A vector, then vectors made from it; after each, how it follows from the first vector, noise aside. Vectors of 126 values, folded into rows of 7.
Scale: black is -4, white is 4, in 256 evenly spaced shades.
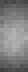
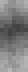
wrapped around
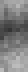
wrapped around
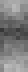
wrapped around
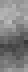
wrapped around
